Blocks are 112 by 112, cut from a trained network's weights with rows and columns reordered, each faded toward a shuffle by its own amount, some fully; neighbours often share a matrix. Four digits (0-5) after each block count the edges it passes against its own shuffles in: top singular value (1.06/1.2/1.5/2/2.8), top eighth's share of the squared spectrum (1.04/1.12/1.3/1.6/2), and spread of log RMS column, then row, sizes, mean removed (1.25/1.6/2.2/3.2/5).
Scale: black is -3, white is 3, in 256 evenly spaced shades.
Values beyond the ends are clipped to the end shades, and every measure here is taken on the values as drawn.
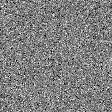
1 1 1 0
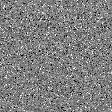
3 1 0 1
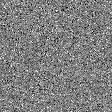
1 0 0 0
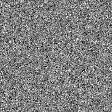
2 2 1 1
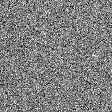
0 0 0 0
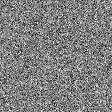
0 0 0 0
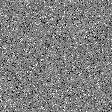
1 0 0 0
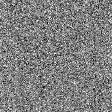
2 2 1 2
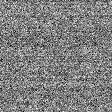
2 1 0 0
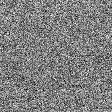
0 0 0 0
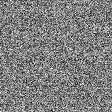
1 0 0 0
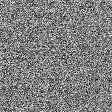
0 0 0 0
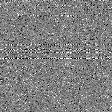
4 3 0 3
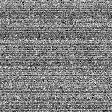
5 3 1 1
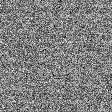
1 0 0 0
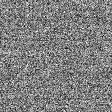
1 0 0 0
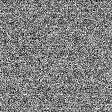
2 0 0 0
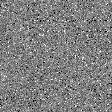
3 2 1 1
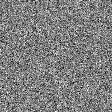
1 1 0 0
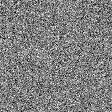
1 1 0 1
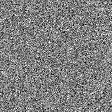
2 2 0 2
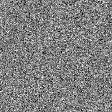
2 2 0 1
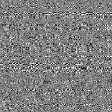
4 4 1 4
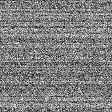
4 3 0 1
